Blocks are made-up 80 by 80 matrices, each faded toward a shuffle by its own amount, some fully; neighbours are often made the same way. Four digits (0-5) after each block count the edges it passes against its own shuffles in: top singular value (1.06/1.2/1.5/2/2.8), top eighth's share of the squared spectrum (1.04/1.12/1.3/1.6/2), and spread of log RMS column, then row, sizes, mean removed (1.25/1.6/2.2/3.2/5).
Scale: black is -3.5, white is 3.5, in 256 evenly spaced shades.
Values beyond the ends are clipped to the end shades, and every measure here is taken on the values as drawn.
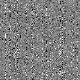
2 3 3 0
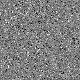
2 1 0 0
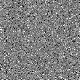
3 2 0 1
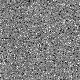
1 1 0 0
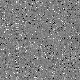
3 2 1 1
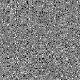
4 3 2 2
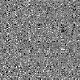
4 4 2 2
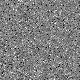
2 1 0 0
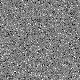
2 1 0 0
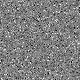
1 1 0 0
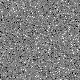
0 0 0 0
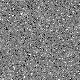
0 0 0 0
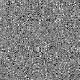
3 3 1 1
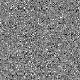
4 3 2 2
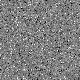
2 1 0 0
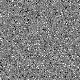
3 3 1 2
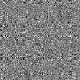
4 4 2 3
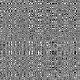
5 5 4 3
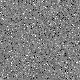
1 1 0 0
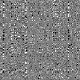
4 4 3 2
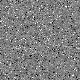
0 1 1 0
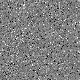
2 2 0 0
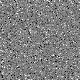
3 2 0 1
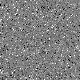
2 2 0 1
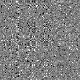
4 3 2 2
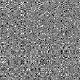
4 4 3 2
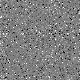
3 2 1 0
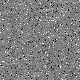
0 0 0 0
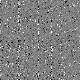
3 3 2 1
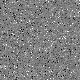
1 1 0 0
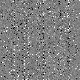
3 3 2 1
